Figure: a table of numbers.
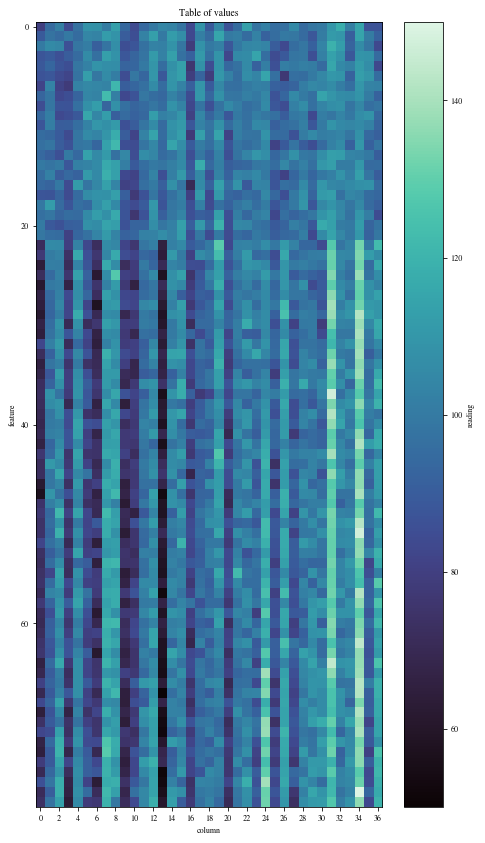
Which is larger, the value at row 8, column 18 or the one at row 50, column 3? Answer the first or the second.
the first
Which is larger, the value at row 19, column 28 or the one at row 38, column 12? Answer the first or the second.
the second
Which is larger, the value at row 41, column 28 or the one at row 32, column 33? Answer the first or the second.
the second
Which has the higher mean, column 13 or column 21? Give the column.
21
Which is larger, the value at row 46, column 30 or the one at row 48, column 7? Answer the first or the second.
the second
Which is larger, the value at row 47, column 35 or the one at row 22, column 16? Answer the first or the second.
the first
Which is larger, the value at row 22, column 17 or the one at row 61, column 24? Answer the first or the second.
the second
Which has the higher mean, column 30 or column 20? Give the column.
30
